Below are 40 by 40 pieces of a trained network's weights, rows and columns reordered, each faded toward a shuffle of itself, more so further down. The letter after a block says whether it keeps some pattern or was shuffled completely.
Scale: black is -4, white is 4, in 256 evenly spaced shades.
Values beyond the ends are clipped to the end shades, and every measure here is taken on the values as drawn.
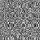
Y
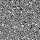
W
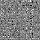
Y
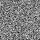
W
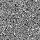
W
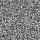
W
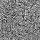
W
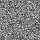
W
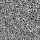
W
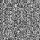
Y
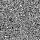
W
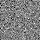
W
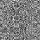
Y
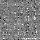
Y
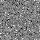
W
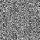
Y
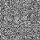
Y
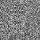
Y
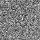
W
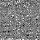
Y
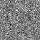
Y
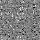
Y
